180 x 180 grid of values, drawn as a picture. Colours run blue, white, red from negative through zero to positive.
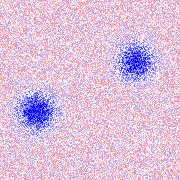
On average the colour sits 50% of the way up the scale. The middle left is the ninth with the lowest average. There are two dips. No single row or column stands out from its neighbours.
